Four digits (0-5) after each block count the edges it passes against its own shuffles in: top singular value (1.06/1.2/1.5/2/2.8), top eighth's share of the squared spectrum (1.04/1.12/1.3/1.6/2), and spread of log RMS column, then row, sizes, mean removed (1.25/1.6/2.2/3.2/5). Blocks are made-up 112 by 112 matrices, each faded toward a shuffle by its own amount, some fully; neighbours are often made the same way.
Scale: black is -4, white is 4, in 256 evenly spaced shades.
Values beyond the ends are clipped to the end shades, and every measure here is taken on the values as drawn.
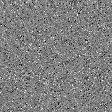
3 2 0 0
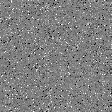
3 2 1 0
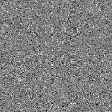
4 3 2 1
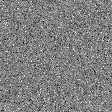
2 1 0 0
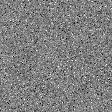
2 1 0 0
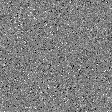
0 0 0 0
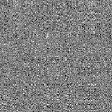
4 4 3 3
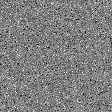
0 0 0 0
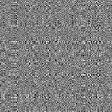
5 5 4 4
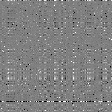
5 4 2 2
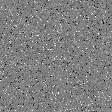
1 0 0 0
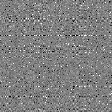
5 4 2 3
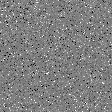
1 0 0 0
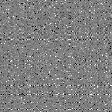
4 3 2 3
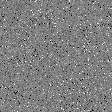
2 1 0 0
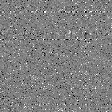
4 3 1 2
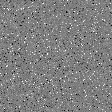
0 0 0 0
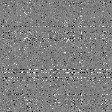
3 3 2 3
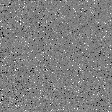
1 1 1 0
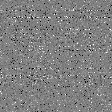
2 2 1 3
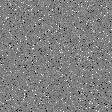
0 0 0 0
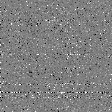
3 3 1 2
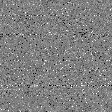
2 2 0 2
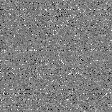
1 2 0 3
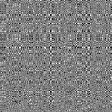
5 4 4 4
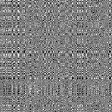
5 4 4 4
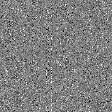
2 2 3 0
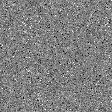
0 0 1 0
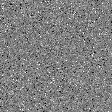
0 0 1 0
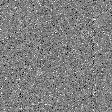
1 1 1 0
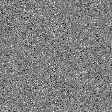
0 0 1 0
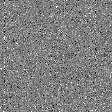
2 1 2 0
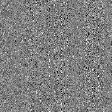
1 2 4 0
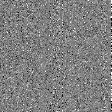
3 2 3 0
